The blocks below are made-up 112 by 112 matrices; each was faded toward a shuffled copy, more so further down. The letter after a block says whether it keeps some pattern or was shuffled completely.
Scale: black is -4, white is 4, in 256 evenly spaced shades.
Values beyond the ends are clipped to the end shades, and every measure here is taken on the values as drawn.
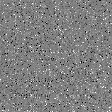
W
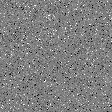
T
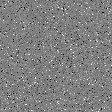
T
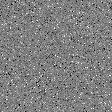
T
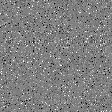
W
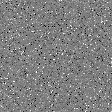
T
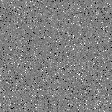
W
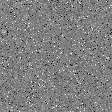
T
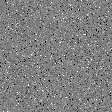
T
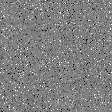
W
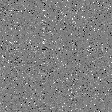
W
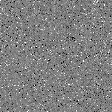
W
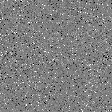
W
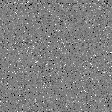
W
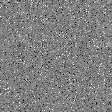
W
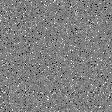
W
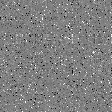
W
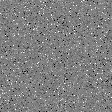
T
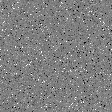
T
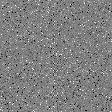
W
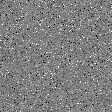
T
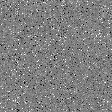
W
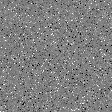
T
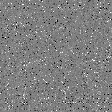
W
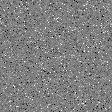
T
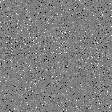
W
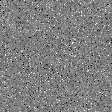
W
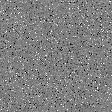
T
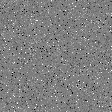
T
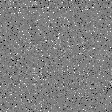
W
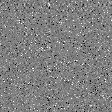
W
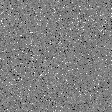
T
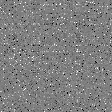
W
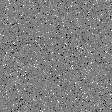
T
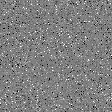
W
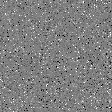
W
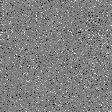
W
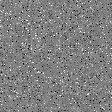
W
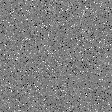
T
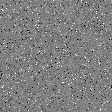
T
